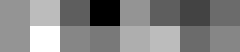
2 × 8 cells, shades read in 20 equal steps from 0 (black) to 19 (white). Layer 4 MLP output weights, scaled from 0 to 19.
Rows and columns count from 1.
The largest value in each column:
11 19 10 9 13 14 8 10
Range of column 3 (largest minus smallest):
3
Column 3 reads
7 10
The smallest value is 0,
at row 1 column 4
